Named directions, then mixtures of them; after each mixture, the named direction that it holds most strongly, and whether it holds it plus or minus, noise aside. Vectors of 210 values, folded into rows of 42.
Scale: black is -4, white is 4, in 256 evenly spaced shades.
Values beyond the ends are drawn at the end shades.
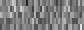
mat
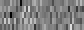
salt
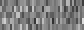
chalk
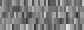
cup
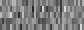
mat, plus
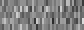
chalk, plus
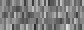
cup, plus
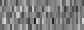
chalk, plus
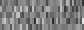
chalk, plus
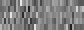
salt, minus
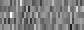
salt, minus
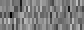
salt, plus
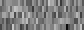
cup, minus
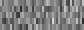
chalk, minus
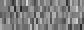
mat, minus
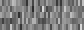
mat, plus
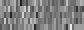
salt, plus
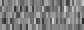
chalk, minus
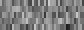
cup, minus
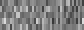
chalk, plus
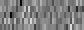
salt, plus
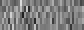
salt, minus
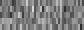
mat, minus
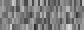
cup, plus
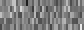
mat, plus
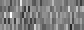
salt, minus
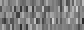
chalk, minus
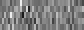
salt, minus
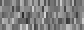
cup, plus
